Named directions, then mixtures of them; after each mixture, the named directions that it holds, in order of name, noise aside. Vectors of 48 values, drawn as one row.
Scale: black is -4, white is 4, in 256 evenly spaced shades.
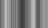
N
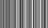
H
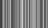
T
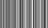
H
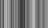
N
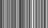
H, N, T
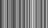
H, N, T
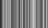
N, T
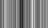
H, N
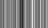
H, N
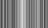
N, T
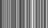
H, N, T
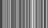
H, N, T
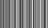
H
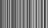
H, T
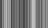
N, T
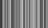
T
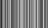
T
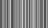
T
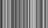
N, T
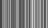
H, N, T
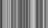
N, T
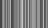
T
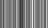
H, N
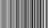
H, T
